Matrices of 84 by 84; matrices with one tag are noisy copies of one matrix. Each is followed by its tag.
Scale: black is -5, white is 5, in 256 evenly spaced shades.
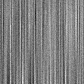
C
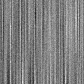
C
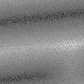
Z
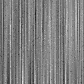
C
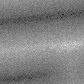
Z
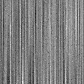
C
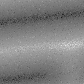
Z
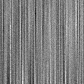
C
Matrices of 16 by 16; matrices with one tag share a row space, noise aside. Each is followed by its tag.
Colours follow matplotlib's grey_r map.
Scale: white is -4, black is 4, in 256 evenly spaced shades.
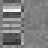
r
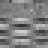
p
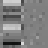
r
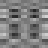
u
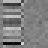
r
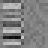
r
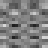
u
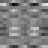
u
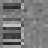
r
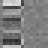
r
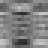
p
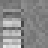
r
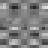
u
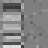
r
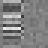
r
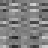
u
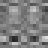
u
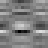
p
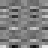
u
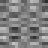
u
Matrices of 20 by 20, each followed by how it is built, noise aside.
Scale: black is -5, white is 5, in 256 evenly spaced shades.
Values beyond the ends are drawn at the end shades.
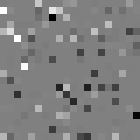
sparse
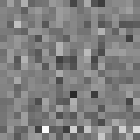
low rank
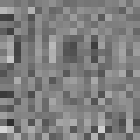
low rank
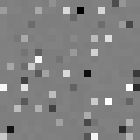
sparse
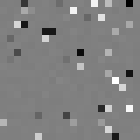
sparse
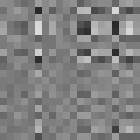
low rank
